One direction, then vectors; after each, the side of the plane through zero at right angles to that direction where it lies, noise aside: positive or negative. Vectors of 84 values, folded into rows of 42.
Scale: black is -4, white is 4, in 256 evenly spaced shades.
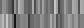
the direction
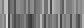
positive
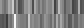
negative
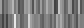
negative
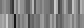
positive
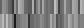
positive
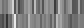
negative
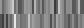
negative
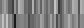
positive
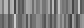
negative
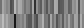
positive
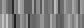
positive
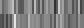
negative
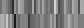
positive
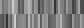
negative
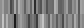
positive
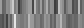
negative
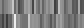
negative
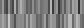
positive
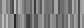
positive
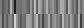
negative
